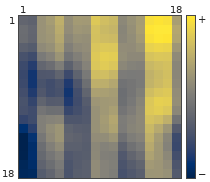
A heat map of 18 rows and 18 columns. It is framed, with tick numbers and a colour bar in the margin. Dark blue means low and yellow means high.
Slope: up to the top right. Ninth with the highest average: top right. Lone odd cells: none. Stripes: upright, repeating 3 times.
